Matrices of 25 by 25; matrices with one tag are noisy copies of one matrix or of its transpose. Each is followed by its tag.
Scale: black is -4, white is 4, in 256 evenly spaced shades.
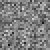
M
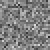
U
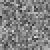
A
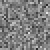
U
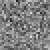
A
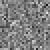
U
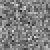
A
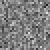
U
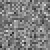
M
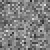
M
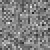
M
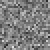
U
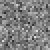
A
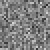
U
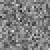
A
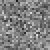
A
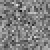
A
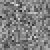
A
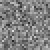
A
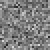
U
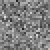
A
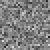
U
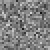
A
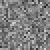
U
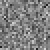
U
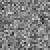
M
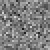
A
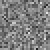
U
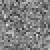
A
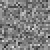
U
